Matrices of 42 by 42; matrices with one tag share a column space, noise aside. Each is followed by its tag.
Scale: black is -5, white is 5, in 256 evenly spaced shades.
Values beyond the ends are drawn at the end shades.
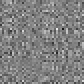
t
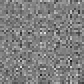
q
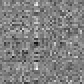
t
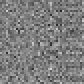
t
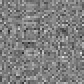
t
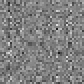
t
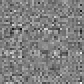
t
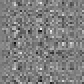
t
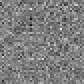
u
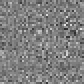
t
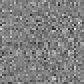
t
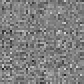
q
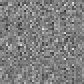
u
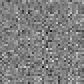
q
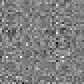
t
